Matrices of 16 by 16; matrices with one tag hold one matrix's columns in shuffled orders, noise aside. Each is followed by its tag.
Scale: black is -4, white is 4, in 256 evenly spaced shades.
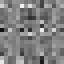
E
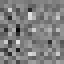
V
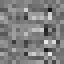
V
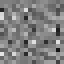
V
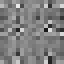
E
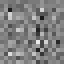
V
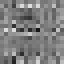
E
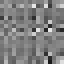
E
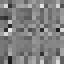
E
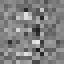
V
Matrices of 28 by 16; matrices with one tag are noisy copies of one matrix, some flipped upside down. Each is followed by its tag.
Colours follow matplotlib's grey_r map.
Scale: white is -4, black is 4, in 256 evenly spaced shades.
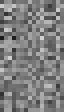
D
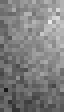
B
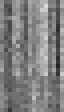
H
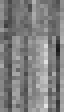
H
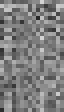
D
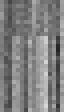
H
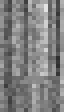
H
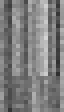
H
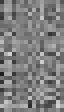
D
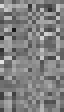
D
